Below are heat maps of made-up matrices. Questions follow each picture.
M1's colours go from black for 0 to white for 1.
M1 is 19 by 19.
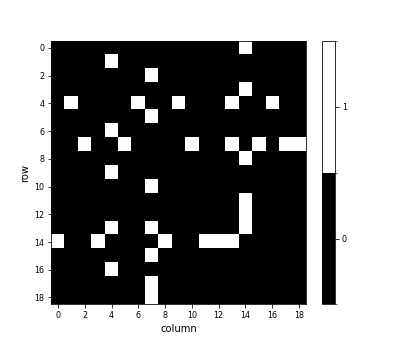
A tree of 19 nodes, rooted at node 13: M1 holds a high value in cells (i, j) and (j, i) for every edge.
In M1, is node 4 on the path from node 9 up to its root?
yes
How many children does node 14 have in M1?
5
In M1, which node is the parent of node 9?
4
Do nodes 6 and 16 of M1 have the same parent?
yes
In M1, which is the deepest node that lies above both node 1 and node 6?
4
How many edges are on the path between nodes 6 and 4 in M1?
1
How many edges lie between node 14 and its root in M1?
1
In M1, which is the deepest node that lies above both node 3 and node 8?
14
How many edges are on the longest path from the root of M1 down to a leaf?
2
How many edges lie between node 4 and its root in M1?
1
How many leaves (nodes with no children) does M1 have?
15
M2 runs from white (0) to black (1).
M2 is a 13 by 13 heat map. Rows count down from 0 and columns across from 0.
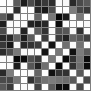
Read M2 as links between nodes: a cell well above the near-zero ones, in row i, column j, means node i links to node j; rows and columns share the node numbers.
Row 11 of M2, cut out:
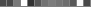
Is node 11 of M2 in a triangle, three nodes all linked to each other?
yes
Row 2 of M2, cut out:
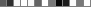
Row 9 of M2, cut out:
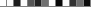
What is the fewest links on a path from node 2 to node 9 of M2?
1
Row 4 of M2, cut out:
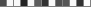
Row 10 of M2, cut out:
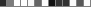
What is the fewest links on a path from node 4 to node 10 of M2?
2
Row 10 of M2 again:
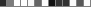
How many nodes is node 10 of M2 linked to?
7
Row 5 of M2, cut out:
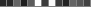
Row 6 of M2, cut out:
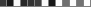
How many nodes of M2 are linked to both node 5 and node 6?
6
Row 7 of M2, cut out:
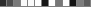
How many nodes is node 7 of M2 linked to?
8
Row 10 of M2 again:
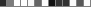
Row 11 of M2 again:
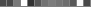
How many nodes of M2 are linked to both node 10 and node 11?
6
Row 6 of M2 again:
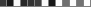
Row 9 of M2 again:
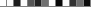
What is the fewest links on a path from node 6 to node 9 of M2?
1
